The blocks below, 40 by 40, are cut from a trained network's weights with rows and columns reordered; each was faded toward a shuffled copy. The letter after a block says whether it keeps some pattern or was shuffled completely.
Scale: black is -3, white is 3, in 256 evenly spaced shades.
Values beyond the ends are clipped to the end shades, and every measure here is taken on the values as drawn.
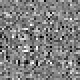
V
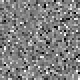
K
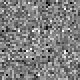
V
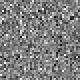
V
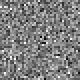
K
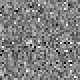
V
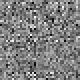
V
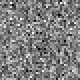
K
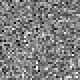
K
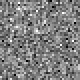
K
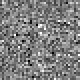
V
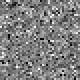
K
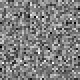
V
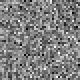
K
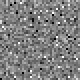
K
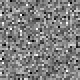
K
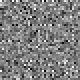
V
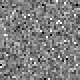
K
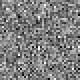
V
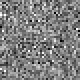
V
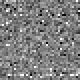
V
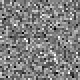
K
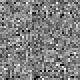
V
